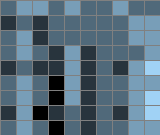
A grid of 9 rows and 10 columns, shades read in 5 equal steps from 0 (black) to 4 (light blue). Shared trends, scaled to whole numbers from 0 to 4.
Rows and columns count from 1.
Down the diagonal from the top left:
2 2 1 1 3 1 2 1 3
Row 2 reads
1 2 1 2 2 2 2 2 3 3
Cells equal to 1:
17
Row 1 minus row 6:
0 0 1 2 0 1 0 1 -1 -1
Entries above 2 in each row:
4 2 3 3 3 4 4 3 3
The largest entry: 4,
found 3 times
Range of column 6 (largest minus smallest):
1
